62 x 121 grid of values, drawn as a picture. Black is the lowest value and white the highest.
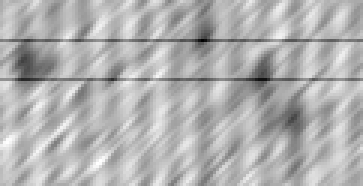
Mirror symmetry: none. Odd lines: rows 14 and 27. Dips: four. Stripes: upright, repeating 12 times. Slope: none. Average level on the scale: 70%.
